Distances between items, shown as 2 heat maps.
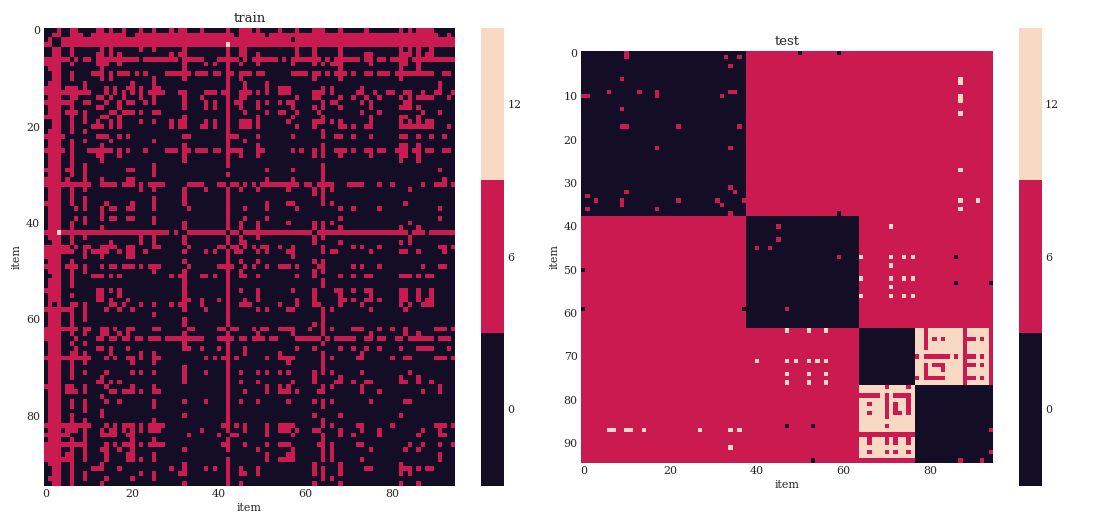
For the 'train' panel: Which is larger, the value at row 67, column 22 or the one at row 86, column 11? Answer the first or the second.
the first
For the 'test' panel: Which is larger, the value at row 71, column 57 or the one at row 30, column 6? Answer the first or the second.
the first
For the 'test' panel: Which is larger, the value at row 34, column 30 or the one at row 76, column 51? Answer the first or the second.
the second
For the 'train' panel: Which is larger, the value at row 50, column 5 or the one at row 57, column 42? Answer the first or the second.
the second
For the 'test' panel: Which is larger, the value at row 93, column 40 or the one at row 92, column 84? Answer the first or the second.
the first
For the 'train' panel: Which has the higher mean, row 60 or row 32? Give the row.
32
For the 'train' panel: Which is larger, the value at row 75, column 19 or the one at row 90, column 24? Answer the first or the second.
the first
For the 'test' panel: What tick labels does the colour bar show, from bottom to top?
0, 6, 12
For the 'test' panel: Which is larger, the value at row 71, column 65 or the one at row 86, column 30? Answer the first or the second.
the second
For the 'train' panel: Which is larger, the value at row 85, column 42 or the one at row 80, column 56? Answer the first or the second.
the first
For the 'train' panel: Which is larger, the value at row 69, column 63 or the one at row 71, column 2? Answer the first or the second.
the second
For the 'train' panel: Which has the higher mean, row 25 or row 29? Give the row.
25
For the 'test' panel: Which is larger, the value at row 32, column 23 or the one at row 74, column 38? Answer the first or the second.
the second
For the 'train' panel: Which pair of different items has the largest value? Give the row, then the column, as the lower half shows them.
42, 3
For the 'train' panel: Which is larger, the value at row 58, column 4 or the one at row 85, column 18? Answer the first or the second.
the first
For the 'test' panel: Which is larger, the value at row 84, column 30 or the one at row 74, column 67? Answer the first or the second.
the first
